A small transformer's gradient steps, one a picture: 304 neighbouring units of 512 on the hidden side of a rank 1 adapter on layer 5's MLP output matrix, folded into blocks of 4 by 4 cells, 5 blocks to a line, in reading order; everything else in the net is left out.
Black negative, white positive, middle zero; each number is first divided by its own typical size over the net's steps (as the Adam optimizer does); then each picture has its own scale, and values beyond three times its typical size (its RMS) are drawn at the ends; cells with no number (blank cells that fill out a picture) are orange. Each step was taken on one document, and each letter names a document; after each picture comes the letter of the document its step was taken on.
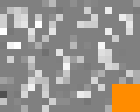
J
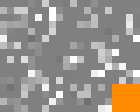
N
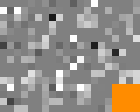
N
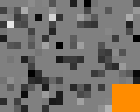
N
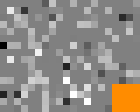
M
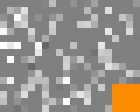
M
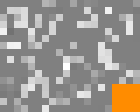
J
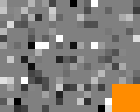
N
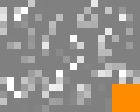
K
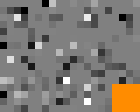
M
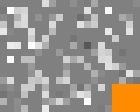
M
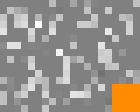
J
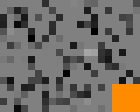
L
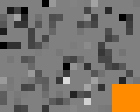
M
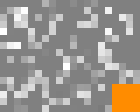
J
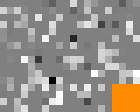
N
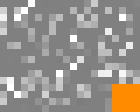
K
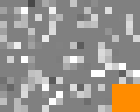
N
